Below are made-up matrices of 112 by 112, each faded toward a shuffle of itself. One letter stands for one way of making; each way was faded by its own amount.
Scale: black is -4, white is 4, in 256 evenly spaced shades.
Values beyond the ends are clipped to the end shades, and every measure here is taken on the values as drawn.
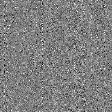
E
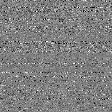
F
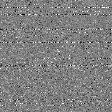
F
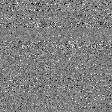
F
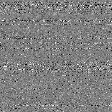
F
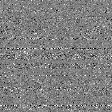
F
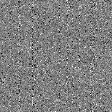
E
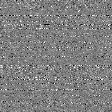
F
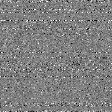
F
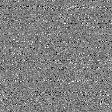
F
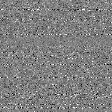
F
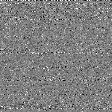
F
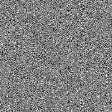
E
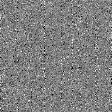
E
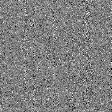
E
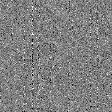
E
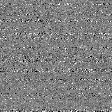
F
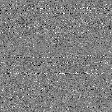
F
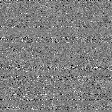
F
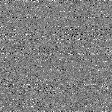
F
